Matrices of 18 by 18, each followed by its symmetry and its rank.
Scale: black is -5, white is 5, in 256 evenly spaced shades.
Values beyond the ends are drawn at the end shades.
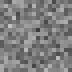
neither, full rank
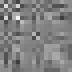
symmetric, rank three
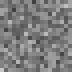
neither, full rank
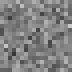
neither, full rank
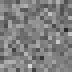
antisymmetric, full rank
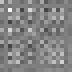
symmetric, rank three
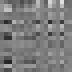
neither, rank two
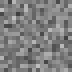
antisymmetric, full rank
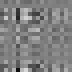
neither, rank two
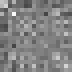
symmetric, rank three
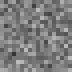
neither, full rank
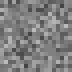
antisymmetric, full rank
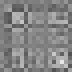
symmetric, rank three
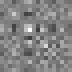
symmetric, rank three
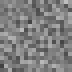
antisymmetric, full rank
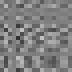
neither, rank two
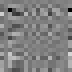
neither, rank two
